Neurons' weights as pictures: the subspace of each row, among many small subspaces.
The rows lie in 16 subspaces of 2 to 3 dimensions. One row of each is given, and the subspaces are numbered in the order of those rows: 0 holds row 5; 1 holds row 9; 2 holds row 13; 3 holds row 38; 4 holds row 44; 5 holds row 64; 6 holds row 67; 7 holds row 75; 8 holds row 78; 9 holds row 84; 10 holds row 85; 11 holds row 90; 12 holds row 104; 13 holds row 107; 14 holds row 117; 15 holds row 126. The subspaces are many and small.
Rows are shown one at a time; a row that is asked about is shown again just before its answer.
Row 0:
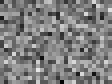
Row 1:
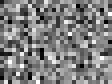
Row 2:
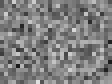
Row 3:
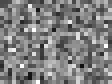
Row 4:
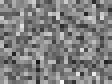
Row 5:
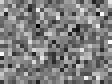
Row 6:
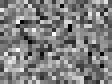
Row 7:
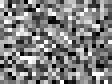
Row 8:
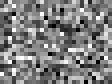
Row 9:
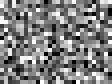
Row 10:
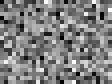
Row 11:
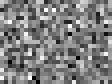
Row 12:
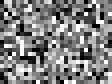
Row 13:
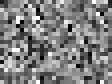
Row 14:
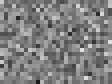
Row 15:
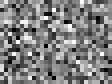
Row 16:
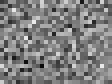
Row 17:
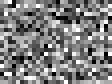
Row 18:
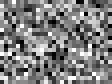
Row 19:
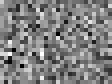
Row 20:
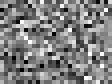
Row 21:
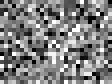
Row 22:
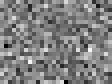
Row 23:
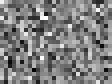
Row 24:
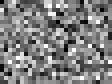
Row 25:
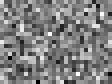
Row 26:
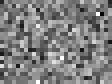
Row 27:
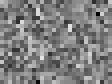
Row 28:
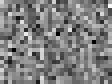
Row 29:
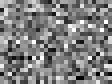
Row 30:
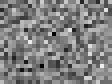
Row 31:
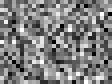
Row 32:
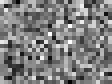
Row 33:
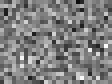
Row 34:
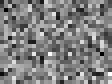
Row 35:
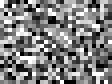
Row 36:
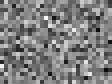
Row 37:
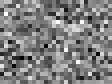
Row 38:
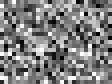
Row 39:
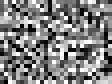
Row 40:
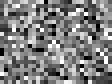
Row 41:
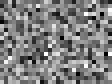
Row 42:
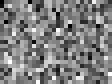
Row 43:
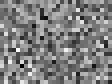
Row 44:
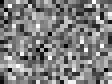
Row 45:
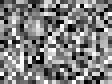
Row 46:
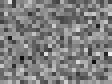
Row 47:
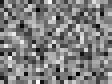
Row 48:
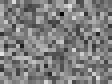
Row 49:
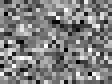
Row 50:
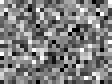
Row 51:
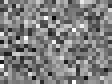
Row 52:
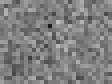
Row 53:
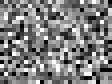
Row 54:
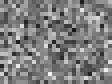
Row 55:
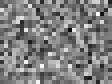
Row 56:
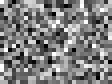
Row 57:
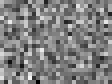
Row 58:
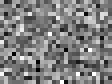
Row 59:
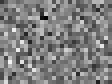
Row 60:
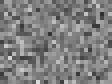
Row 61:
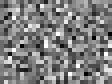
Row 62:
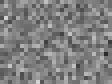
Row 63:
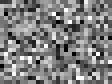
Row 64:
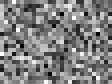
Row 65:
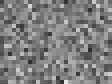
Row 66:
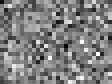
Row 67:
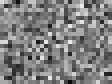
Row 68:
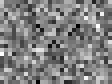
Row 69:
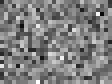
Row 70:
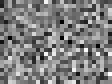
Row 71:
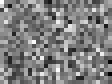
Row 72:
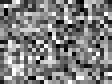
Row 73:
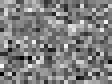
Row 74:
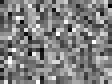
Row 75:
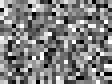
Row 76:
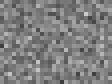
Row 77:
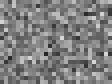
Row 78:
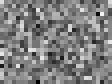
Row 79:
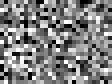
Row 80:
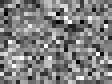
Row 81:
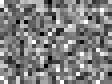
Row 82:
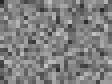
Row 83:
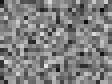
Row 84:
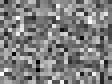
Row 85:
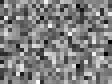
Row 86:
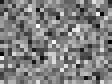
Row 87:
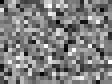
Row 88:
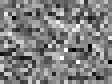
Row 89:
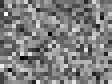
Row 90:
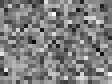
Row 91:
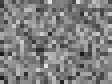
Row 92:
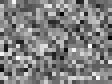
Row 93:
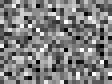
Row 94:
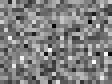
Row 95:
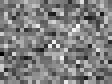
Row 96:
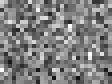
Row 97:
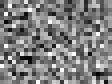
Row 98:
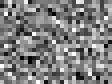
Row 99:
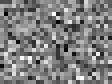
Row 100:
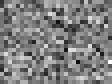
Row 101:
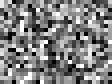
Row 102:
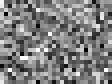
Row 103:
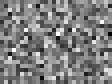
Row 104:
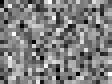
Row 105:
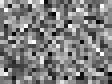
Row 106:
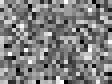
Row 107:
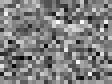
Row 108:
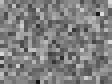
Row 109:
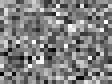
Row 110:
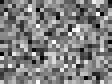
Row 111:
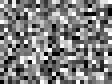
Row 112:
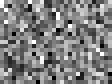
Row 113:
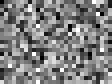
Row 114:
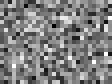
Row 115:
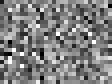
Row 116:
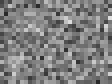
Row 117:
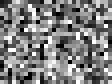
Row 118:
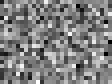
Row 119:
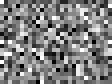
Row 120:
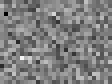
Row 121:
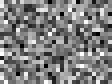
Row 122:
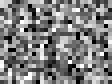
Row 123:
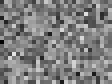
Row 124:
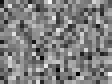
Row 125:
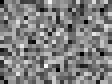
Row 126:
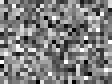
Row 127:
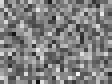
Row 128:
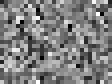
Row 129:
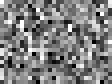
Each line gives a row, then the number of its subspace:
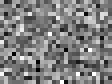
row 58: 9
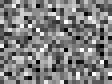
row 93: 1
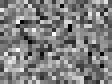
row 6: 2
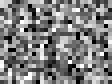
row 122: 14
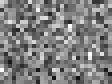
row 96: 0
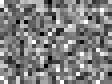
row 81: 3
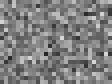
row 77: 1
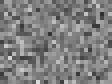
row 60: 13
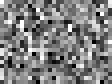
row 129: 8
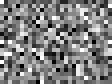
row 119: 10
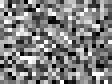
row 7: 6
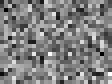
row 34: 11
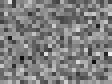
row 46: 9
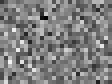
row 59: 14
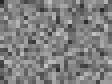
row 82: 5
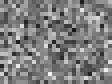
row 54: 8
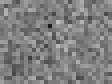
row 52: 6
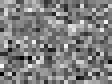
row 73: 7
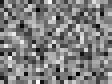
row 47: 12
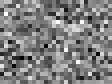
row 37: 13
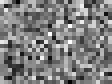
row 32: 6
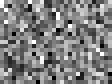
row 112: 11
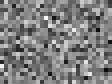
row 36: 15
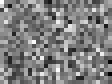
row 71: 12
